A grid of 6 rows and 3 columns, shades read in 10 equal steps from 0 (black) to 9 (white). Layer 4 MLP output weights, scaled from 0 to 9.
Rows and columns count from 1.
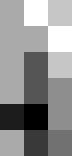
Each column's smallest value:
1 0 4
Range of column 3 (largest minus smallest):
5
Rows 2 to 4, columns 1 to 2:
6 6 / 6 3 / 6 3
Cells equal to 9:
2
